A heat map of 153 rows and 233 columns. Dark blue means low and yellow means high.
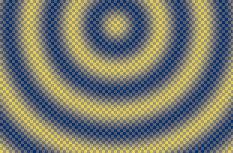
Seam: none. Ninth with the lowest average: top middle. Rings: centred on the top middle.
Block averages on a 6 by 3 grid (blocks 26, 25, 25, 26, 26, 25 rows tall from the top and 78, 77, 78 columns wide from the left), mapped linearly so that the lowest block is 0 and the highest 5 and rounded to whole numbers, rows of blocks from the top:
2 1 2
2 1 2
2 5 2
3 0 3
2 4 2
3 2 3
